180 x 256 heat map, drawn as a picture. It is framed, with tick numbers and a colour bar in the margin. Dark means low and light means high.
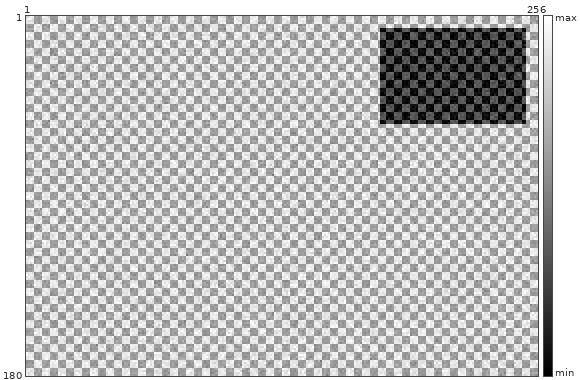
In the top right lies a patch that is lower than the rest. The top right is the ninth with the lowest average. Overall the values sit about 70% of the way up the scale.
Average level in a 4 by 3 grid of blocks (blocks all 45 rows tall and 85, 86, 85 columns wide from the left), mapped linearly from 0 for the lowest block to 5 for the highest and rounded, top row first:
550 | 554 | 555 | 555
